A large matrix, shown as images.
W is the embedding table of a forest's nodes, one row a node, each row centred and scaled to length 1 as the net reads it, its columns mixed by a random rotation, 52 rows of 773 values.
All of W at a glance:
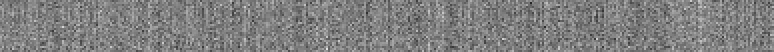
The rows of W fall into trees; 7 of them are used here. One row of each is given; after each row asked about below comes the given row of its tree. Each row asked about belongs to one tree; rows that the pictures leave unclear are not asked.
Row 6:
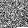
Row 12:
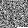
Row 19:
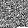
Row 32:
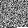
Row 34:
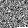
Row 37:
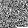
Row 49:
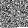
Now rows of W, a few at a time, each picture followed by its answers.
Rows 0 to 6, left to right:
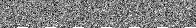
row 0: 19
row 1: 34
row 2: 34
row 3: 32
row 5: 32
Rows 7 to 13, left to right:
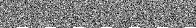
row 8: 49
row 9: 19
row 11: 34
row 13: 49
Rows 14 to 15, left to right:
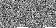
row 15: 12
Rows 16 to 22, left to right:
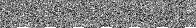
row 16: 34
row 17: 49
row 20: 34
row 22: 32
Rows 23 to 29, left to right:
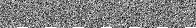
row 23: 49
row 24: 6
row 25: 49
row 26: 34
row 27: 19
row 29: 32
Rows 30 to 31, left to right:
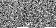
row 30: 6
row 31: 49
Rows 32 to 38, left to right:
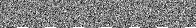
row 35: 49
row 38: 6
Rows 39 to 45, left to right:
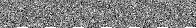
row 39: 6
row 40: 19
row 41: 34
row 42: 37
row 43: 12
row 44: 37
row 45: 12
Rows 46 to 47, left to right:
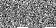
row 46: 49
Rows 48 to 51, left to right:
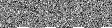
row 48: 37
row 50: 32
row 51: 34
